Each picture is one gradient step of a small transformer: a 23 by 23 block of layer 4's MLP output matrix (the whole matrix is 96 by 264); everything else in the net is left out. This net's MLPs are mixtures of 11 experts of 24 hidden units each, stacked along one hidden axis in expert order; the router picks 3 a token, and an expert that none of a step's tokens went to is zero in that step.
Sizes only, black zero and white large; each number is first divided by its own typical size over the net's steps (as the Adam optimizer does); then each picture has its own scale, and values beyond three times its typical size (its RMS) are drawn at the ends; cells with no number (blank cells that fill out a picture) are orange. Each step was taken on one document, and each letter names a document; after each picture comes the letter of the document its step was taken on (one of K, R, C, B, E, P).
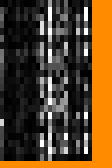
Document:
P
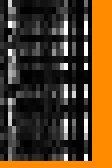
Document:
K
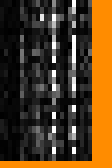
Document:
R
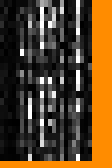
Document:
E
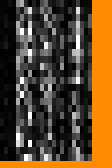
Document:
E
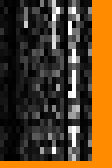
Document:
R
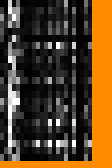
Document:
K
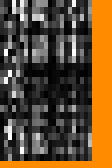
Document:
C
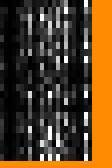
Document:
P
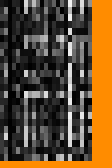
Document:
C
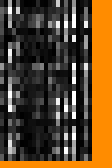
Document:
K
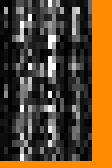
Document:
E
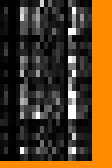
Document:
R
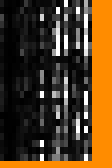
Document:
P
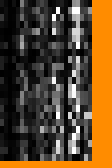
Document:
R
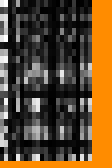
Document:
C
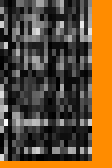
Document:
C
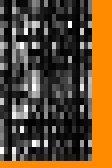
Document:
C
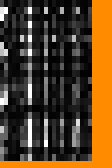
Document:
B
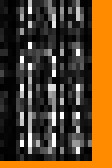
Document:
E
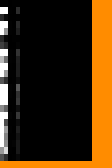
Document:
B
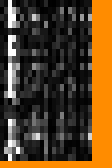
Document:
C
